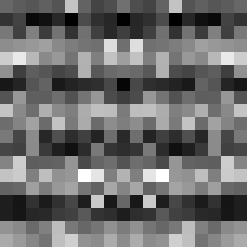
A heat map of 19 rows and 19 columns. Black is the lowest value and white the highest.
Slope: none. Mirror symmetry: left to right. Ninth with the highest average: bottom middle. Stripes: horizontal, repeating 4 times.
